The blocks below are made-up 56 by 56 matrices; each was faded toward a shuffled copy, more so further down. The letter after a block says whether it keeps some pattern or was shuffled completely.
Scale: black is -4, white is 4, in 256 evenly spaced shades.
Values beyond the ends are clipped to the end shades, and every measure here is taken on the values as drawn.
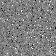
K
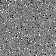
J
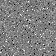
J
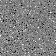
K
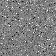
K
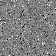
J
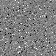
K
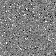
K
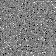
J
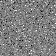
J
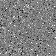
J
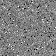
J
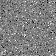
K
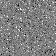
J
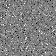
K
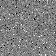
K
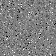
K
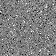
J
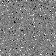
K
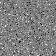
J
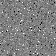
J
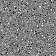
J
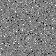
K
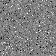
K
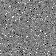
J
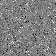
J
